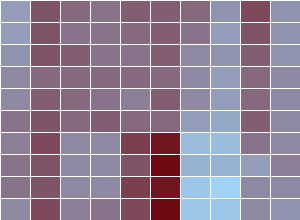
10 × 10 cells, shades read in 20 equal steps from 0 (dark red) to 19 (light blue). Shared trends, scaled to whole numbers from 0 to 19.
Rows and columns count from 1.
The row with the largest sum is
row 9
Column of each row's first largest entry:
1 1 1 8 8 8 7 7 8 7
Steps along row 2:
down up same down down up up down up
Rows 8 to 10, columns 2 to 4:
7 12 12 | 7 12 12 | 6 11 10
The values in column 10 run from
11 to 13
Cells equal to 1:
2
